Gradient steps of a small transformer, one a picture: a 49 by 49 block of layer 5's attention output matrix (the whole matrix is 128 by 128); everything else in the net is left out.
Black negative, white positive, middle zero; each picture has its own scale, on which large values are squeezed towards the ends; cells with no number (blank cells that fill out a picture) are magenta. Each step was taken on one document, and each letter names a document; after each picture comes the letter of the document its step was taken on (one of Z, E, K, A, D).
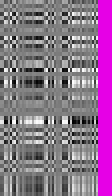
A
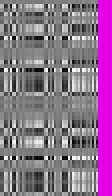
A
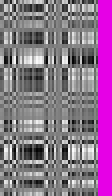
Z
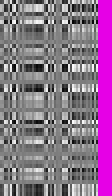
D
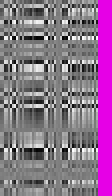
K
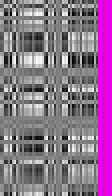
Z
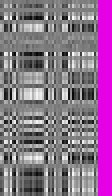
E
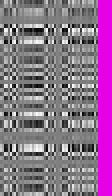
E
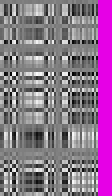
K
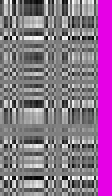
E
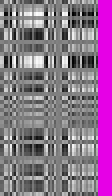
Z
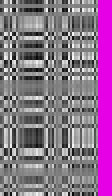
E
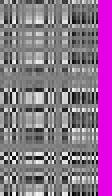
K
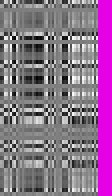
A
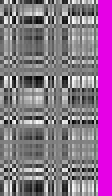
K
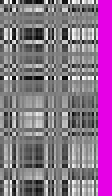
K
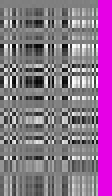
A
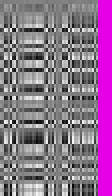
E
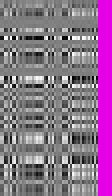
A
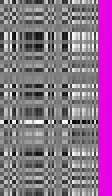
A
